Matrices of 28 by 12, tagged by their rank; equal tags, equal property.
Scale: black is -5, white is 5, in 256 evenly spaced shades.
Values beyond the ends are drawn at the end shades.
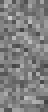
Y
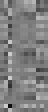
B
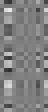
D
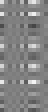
D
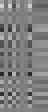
D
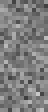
Y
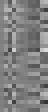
B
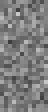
Y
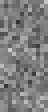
Y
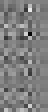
B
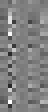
B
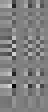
D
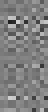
B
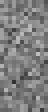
Y
